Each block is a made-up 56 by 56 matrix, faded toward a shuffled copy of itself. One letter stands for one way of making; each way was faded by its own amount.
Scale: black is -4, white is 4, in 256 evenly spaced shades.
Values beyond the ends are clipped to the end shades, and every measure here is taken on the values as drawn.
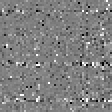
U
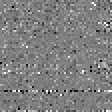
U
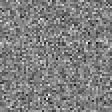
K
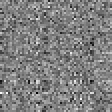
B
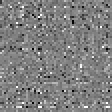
U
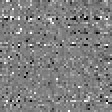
U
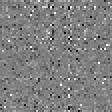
U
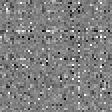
U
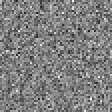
K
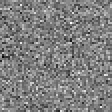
K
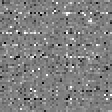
U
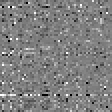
U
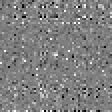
U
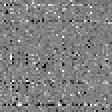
U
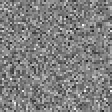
K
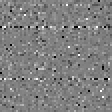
U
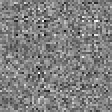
B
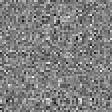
B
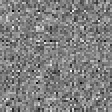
B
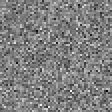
K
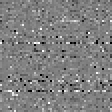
U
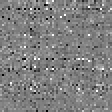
U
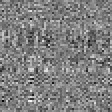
B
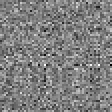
B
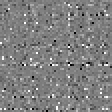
U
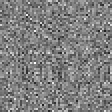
B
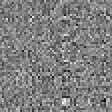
B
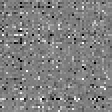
U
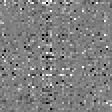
U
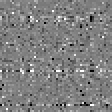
U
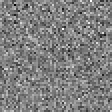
K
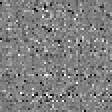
U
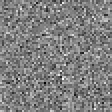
K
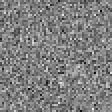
K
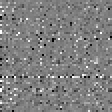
U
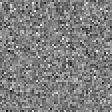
K
